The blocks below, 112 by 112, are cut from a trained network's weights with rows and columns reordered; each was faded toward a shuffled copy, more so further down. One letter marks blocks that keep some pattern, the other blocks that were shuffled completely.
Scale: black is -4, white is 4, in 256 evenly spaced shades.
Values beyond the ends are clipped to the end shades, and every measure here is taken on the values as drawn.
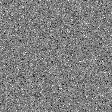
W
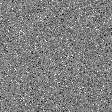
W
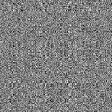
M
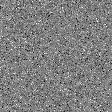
W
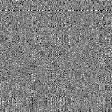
M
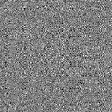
M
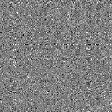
M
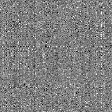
M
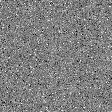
W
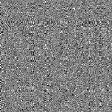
M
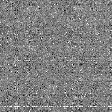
M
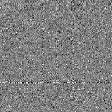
M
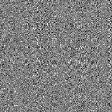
M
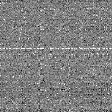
M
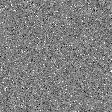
W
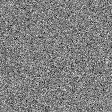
W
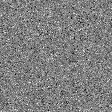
W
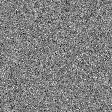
W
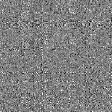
M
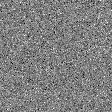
W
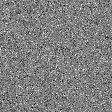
W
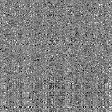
M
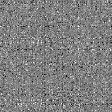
M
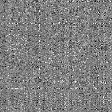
M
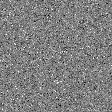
W
